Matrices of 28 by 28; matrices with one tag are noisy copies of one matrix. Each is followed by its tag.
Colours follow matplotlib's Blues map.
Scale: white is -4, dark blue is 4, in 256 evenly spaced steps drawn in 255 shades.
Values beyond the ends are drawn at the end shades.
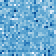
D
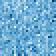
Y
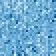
Y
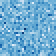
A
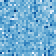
D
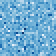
A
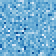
A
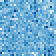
D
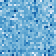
D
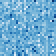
Y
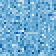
A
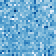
D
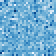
D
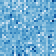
Y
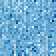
Y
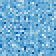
A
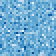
A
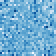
D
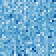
Y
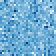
D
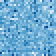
D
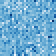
Y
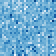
Y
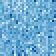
Y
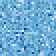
A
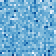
D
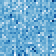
Y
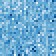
Y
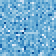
A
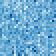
Y
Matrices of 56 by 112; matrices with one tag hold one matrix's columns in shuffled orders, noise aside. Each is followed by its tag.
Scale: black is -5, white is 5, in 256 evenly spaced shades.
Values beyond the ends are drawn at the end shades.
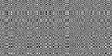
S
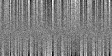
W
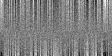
W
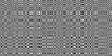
S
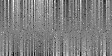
W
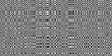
S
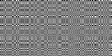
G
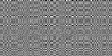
G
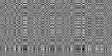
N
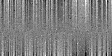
W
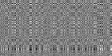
N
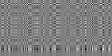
N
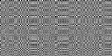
G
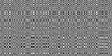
S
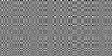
G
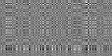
N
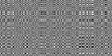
S
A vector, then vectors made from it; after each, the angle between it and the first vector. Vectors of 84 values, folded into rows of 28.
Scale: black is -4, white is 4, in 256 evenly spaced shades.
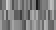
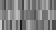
orthogonal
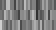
partly aligned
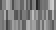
nearly parallel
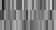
orthogonal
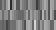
partly aligned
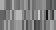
partly opposed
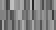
partly opposed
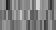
nearly opposite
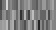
partly aligned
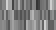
nearly parallel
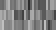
partly aligned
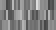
nearly opposite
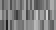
partly aligned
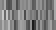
partly opposed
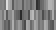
nearly parallel
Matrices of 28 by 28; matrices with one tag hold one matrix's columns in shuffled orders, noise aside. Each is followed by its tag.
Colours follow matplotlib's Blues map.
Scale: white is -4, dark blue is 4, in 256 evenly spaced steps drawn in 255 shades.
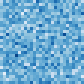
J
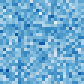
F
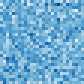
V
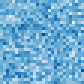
F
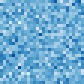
J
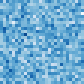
F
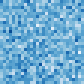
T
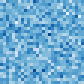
F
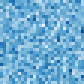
T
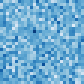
T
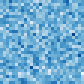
J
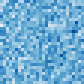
T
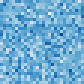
F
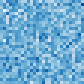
V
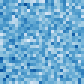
V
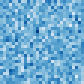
T
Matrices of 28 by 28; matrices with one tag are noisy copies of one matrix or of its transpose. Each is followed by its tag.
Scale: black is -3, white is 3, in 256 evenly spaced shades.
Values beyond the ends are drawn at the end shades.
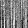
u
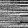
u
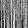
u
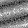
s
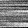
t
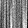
t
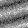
s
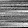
t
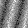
s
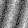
s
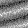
s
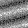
s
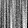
t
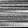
t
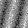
s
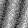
s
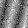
s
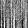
u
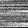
t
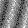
s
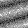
s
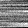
t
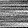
t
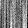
t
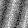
s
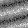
s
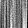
t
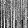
u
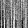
u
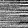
u
